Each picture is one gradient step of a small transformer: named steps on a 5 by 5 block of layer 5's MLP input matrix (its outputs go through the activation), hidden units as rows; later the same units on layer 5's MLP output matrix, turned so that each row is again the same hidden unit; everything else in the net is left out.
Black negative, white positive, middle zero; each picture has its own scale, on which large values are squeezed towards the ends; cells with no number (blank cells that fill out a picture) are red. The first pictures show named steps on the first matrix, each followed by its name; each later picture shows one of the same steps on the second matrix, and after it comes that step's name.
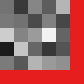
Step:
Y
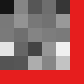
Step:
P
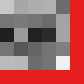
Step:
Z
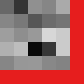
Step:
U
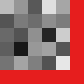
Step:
Y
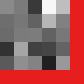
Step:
P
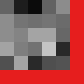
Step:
P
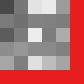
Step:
Z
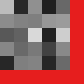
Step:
Z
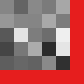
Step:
U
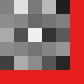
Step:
Z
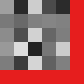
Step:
Y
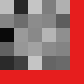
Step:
Z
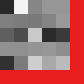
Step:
Z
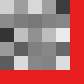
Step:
Y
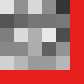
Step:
Z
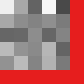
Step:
P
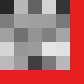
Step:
P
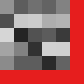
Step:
U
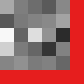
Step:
U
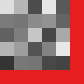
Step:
Y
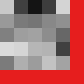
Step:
P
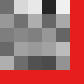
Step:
P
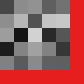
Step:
U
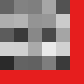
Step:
U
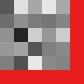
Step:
Y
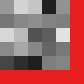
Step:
Z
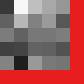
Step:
P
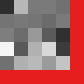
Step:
Y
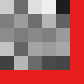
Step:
P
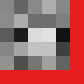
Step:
U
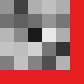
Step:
Y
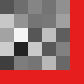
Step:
U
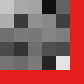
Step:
P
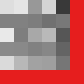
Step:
Z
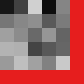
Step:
P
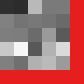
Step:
Y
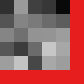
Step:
P
